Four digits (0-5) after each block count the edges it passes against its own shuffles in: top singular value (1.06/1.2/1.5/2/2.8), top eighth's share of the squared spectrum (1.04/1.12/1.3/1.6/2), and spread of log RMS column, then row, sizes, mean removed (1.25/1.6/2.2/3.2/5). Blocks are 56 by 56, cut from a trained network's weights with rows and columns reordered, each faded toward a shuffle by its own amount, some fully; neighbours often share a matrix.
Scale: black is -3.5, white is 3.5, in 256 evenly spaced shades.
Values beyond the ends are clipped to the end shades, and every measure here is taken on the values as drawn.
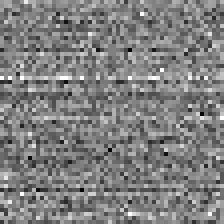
3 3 1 2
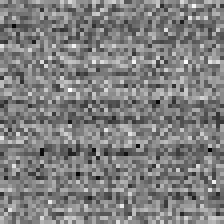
3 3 1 1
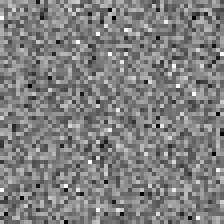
0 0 0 0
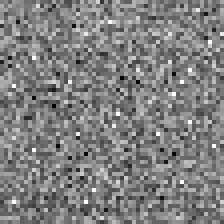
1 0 0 0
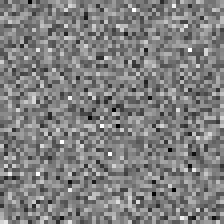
2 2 0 0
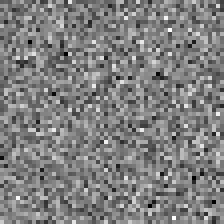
0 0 0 0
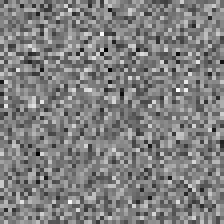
3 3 0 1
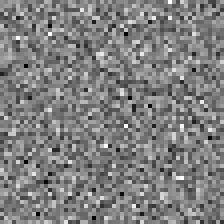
1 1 0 0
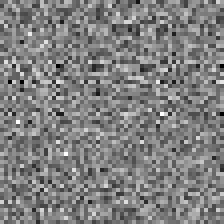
4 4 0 2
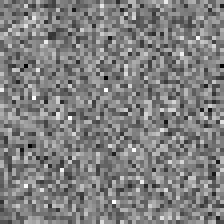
0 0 0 0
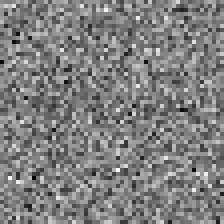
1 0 0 0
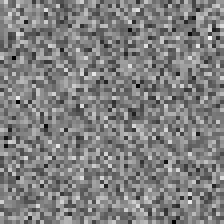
0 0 0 0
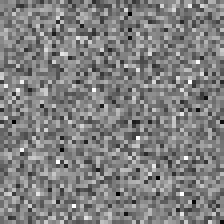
0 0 0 0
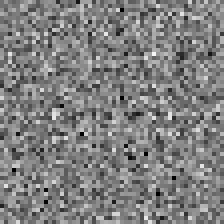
2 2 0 1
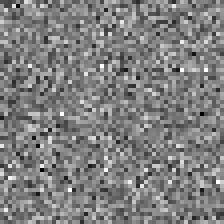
1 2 0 1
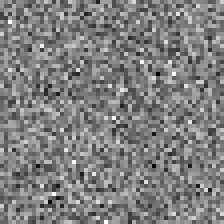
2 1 0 0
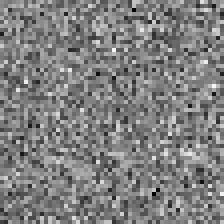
2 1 0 0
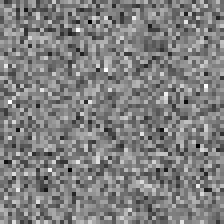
2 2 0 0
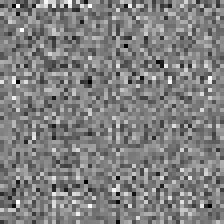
4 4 2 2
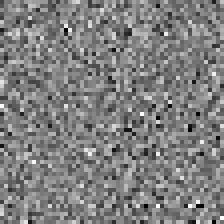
3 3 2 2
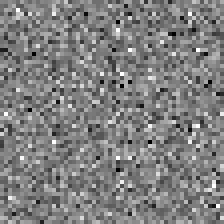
2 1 1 0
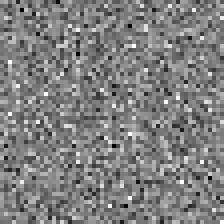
1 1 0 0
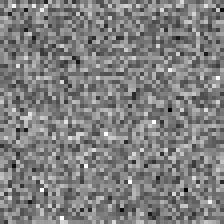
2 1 0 0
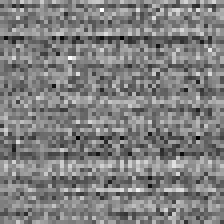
4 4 2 2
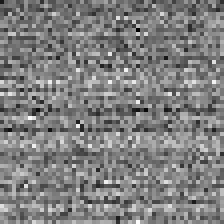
4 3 1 2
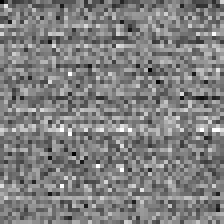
3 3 1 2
